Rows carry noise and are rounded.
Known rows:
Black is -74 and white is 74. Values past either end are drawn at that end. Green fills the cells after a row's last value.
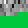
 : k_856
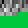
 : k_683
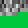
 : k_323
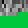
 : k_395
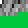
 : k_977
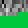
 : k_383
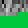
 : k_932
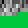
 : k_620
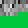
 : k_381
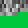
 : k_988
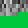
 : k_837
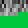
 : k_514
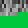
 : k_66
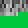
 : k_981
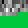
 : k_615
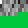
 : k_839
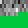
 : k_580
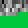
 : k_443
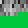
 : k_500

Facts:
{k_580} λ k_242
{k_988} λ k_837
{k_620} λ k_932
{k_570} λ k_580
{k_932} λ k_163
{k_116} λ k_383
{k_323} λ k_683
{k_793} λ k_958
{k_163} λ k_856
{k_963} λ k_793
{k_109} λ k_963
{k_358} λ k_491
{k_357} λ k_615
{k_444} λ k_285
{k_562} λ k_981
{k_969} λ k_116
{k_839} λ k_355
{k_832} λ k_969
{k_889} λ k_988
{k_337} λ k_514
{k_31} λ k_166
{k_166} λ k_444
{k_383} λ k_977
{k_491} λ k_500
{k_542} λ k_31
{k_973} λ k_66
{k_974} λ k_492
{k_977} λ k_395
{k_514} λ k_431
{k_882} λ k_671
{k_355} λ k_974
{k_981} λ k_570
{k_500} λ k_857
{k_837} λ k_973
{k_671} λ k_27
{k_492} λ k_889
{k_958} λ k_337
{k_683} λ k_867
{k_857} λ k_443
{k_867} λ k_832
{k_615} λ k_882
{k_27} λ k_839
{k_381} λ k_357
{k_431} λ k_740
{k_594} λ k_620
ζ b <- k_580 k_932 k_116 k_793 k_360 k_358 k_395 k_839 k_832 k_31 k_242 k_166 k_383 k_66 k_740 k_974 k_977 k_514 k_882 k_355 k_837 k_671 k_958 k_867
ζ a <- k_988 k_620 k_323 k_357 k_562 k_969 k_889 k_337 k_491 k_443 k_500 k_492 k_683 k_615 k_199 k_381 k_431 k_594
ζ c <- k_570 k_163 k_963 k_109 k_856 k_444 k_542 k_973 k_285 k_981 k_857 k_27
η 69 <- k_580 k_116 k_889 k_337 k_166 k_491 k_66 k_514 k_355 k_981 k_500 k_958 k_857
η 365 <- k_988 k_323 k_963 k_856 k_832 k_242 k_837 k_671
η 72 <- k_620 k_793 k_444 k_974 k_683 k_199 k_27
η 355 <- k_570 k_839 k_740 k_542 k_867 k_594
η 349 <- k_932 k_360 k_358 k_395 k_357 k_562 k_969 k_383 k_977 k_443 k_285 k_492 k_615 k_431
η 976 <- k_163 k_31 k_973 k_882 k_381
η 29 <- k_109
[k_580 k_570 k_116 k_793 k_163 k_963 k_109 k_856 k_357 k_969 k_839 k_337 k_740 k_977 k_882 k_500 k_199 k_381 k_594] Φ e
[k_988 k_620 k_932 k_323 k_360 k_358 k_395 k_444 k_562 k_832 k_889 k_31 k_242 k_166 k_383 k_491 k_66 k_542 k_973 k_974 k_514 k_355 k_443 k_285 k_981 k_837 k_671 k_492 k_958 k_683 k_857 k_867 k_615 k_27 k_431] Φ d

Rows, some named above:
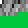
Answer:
k_977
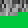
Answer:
k_66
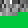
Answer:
k_671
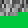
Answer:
k_867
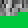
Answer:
k_285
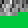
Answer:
k_27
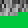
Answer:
k_355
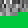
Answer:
k_242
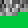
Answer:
k_323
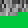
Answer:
k_66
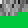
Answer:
k_740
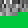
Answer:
k_242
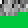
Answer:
k_357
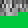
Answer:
k_973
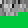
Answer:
k_163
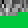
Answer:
k_383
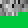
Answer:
k_570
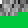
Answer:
k_839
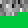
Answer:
k_109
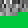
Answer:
k_242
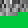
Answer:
k_832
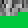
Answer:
k_285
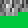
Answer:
k_542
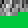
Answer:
k_444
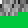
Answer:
k_839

